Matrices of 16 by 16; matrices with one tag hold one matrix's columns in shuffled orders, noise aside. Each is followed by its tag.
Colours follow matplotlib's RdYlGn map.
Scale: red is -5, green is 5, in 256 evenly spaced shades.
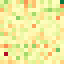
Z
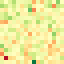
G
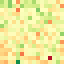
G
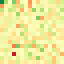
Z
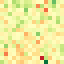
G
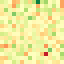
Z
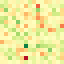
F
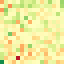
G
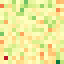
G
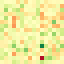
F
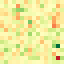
F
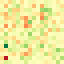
F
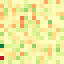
F
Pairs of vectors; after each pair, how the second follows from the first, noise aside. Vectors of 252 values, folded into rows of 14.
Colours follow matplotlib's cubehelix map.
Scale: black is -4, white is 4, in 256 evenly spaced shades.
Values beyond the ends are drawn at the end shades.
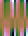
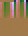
partly zeroed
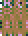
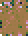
partly zeroed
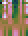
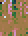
partly zeroed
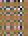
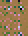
partly zeroed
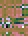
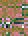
copied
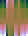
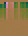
partly zeroed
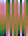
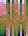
copied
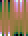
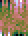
copied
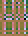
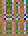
copied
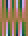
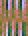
copied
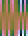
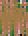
partly zeroed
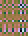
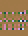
partly zeroed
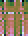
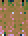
partly zeroed
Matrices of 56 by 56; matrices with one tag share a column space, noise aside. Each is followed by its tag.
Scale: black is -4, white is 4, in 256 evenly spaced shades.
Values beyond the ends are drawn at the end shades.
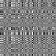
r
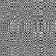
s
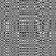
s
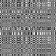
r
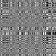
r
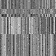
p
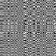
s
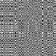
s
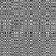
s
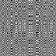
s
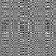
s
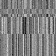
p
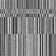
p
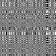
r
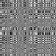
r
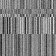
p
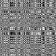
r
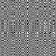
s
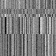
p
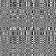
r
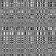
r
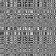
r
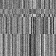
p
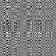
s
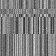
p
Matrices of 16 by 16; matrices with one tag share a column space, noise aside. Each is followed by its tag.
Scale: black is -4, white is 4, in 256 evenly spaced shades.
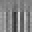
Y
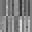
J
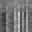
Y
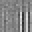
Y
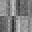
J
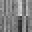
J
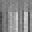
Y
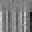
Y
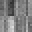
J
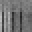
Y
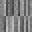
J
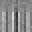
Y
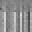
Y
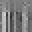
Y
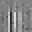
Y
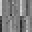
J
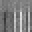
Y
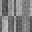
J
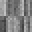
J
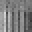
Y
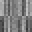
J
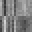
J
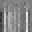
Y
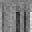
Y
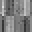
J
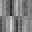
J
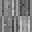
J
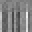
Y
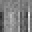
Y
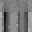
Y
